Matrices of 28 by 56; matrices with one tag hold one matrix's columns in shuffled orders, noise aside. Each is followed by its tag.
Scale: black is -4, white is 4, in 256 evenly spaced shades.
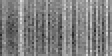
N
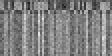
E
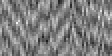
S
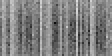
N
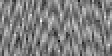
S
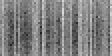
N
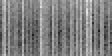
N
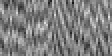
S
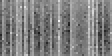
N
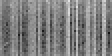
N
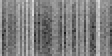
N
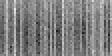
N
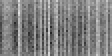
N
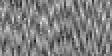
S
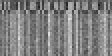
E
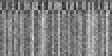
E
